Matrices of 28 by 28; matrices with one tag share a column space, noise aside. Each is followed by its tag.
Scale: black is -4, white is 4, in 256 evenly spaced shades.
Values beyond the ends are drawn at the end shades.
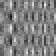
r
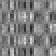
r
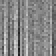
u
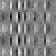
r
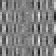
r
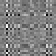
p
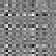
p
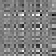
p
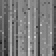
u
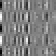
r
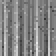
u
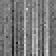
u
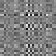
p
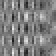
r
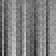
u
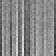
u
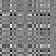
p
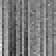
u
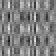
r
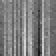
u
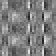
r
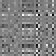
p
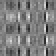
r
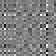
p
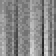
u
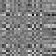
p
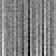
u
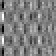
r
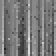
u
